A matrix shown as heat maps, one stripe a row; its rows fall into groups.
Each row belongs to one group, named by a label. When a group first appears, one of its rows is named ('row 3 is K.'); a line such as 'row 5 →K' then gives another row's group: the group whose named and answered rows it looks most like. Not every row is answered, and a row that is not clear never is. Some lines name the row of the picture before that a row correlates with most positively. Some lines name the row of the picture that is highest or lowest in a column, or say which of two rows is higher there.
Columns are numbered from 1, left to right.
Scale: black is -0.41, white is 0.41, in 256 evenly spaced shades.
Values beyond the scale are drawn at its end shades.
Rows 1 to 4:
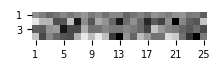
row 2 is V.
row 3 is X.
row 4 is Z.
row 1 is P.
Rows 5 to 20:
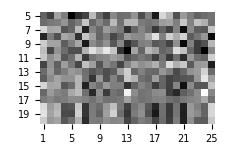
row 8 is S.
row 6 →S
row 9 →V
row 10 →Z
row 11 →V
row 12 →S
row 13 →P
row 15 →V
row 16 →P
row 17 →P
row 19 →V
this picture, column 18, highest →5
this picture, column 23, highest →6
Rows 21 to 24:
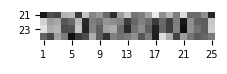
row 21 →S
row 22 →V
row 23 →V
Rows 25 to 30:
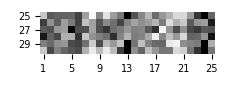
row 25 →Z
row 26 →S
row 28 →S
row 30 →Z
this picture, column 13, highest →28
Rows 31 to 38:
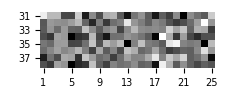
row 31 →V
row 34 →X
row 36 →P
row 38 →X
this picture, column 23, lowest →34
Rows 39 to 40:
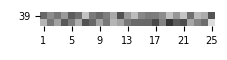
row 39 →S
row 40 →V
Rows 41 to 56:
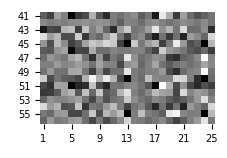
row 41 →X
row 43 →S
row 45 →Z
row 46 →X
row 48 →P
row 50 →Z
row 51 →X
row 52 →S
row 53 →P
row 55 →Z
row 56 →P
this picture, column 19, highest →55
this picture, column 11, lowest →43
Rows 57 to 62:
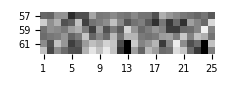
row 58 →V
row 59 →P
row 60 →S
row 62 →Z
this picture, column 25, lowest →57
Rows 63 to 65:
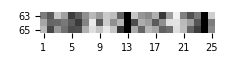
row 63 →Z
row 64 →Z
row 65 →Z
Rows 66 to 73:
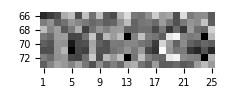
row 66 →S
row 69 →Z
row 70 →X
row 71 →X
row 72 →Z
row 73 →P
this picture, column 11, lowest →66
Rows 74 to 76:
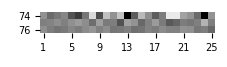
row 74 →Z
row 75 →P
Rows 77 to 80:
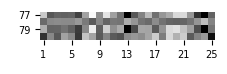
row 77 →Z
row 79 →Z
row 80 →S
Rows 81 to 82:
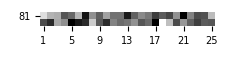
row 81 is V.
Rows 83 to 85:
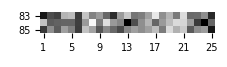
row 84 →Z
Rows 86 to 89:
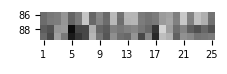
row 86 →S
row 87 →S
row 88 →X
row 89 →X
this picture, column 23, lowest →88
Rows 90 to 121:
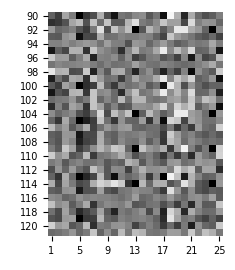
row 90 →X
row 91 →S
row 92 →Z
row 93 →X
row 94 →P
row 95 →S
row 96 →V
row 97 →P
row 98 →V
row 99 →S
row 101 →S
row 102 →S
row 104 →Z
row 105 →X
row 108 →X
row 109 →Z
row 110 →V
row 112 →S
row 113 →X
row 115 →X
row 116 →P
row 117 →V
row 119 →X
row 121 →S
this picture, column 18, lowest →109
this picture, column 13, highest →91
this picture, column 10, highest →114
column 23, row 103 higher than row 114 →Yes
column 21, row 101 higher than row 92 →Yes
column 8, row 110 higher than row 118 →No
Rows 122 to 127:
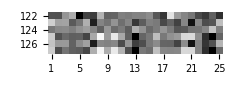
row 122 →X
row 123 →V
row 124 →P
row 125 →Z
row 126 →V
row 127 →Z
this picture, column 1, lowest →122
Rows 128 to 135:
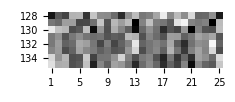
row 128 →S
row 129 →Z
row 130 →V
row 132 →P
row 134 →V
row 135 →V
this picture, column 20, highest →129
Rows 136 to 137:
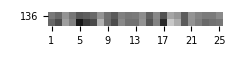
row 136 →X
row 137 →X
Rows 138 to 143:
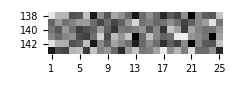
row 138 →V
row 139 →P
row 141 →Z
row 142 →V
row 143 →S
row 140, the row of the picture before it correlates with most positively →136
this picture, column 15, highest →141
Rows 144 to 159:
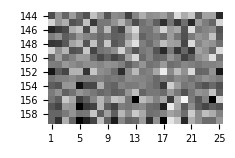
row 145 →V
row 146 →S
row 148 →S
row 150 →P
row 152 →S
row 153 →P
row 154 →X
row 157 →X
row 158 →S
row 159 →X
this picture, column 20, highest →156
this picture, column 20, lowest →159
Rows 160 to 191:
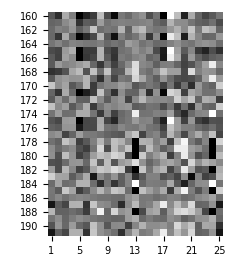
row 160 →X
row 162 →S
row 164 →P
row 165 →X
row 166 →X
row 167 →P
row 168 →S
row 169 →P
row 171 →X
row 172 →S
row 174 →P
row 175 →X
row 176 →X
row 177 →P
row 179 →Z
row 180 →Z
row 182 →Z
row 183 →V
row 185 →Z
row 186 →P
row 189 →P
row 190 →S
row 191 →S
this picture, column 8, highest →188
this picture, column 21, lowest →183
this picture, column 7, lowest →183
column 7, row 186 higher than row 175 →Yes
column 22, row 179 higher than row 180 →Yes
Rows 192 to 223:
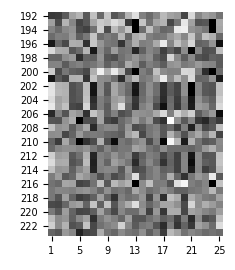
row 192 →S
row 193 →Z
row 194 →Z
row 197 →V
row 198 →X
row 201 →S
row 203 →V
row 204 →V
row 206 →S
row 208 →V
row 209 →P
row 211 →P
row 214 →V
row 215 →P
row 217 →P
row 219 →S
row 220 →X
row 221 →V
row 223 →X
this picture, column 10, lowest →210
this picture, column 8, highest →200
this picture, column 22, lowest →207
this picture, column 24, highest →215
